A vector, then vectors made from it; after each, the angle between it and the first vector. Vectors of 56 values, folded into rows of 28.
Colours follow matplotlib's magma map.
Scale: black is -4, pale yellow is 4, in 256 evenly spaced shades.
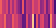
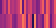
nearly opposite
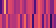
partly opposed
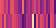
nearly parallel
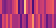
orthogonal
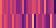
nearly parallel
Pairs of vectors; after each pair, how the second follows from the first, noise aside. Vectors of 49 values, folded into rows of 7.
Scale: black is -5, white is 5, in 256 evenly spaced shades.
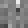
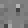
partly zeroed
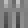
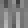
negated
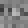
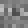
negated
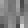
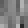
negated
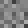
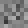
wrapped around
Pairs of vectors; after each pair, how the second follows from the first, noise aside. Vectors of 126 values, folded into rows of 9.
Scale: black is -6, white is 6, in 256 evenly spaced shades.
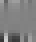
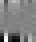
scaled up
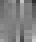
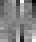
scaled up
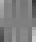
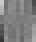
reversed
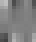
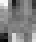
scaled up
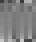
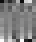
scaled up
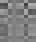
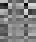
scaled up
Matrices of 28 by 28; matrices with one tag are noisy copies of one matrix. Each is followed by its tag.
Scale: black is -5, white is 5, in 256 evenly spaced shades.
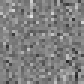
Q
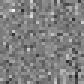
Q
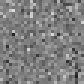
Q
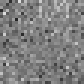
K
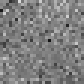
K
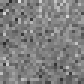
K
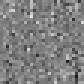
Q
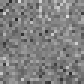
K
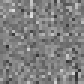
Q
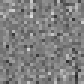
Q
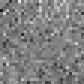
K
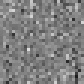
Q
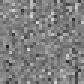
Q
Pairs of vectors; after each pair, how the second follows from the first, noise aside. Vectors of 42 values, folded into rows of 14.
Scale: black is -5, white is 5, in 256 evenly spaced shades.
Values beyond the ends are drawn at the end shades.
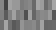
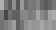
shuffled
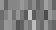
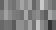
shuffled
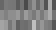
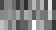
scaled up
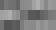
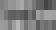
reversed
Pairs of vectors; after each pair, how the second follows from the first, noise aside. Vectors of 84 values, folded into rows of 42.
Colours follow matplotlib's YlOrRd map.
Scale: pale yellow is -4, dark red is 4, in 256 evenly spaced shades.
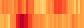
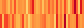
shuffled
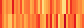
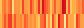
negated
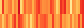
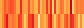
wrapped around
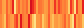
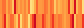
negated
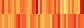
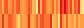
negated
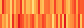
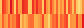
shuffled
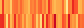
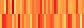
shuffled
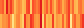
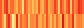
shuffled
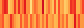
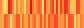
negated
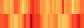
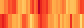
wrapped around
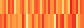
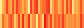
wrapped around
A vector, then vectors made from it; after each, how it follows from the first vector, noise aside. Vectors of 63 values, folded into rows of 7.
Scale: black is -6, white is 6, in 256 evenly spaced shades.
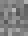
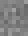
shrunk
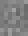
shrunk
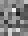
scaled up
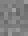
shrunk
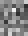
scaled up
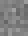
shrunk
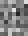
scaled up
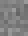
shrunk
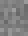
shrunk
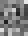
scaled up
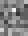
scaled up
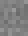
shrunk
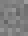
shrunk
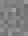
shrunk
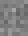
shrunk
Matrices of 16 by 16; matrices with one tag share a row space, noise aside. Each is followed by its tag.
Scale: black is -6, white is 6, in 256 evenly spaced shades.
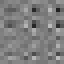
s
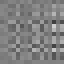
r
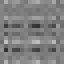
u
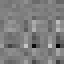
s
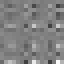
s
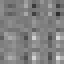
s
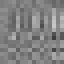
r
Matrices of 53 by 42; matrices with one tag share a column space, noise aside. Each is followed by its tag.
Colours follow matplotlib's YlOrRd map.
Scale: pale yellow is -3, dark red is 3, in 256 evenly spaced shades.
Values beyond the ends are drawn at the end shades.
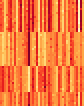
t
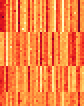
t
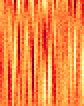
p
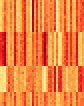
t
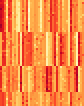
t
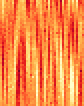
p
